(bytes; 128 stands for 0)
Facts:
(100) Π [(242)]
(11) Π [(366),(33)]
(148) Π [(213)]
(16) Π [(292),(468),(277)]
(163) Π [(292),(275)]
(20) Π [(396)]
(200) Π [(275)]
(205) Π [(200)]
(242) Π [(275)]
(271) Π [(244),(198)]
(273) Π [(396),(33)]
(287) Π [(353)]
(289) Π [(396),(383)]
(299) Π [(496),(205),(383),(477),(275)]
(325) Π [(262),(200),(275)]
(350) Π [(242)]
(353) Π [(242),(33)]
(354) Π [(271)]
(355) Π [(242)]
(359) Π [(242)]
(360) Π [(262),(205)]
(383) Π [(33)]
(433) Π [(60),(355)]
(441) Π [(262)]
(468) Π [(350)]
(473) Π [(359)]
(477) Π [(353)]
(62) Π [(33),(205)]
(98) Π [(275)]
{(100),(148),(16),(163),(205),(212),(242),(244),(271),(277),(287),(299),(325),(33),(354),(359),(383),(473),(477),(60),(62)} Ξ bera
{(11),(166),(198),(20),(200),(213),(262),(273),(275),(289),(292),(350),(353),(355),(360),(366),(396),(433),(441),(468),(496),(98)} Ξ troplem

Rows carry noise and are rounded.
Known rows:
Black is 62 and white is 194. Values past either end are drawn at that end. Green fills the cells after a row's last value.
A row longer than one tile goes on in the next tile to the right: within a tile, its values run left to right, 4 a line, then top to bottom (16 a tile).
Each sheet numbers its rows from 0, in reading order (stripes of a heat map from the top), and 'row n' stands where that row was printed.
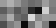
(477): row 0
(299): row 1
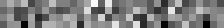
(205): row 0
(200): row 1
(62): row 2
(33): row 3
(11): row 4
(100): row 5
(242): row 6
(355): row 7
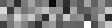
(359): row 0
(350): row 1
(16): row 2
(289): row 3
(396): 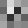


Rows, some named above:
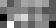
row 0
(354)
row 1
(477)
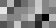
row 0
(242)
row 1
(275)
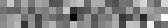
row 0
(383)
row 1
(353)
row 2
(262)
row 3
(353)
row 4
(200)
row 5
(244)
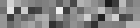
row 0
(396)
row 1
(62)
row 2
(277)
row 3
(350)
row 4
(496)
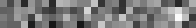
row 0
(433)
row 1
(100)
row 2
(477)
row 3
(242)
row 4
(325)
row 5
(353)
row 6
(148)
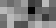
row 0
(212)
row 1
(360)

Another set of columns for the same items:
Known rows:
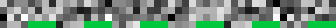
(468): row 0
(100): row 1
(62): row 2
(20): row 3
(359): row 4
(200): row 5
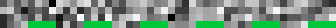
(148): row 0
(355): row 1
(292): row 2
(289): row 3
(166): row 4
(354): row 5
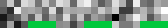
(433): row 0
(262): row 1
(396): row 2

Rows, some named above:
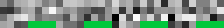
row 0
(292)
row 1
(60)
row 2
(350)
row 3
(213)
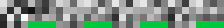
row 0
(353)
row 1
(262)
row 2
(441)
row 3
(360)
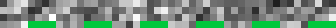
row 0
(271)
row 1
(212)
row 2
(198)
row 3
(277)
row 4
(299)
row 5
(16)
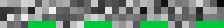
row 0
(275)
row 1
(383)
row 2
(163)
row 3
(325)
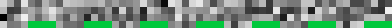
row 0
(396)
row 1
(60)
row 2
(325)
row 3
(262)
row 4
(33)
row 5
(98)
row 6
(383)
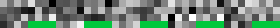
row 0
(242)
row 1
(205)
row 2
(244)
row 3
(350)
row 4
(433)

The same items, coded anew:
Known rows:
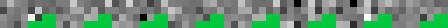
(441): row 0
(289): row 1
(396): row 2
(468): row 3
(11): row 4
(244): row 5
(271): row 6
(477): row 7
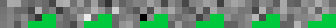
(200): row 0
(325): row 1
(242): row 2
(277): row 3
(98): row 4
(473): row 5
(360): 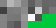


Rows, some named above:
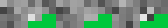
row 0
(299)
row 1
(62)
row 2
(441)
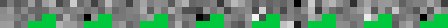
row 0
(213)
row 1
(396)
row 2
(212)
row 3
(275)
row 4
(360)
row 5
(244)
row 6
(148)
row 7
(242)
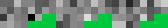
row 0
(33)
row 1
(16)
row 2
(198)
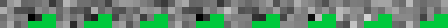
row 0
(275)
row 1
(262)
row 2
(205)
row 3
(275)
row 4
(292)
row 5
(383)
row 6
(433)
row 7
(353)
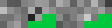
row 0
(60)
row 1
(163)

